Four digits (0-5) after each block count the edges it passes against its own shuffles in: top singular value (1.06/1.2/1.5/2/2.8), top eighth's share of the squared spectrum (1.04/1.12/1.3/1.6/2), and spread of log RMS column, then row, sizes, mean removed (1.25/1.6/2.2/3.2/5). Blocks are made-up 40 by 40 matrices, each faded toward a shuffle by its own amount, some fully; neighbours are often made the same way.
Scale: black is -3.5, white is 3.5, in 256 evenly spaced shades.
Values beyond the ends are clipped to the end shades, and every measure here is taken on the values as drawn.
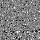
1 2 0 2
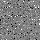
1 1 0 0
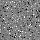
0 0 0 0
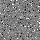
0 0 0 0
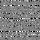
2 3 0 3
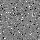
0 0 0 0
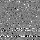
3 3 0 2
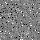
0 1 0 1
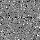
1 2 0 1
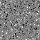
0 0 0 0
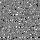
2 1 0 1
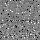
1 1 0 1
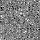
2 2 0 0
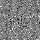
2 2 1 1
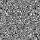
3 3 1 1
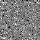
2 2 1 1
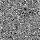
0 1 0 1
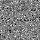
1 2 0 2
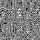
3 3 1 1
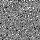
0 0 0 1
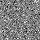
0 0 0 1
